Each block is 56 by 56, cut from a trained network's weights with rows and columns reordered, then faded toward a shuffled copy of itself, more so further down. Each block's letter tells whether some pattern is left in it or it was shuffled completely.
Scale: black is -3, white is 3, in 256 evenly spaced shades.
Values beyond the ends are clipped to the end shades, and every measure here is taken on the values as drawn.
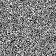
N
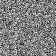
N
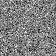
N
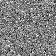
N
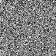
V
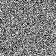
N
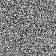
N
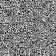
V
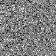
V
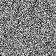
N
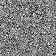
N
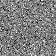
N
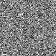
V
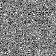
V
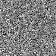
N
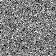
N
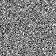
V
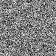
N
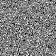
V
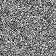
N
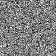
V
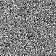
V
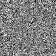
V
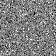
N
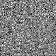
V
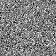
V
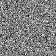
V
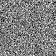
V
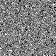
N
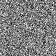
N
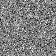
N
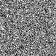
N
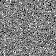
N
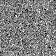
N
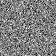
N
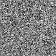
N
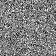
N
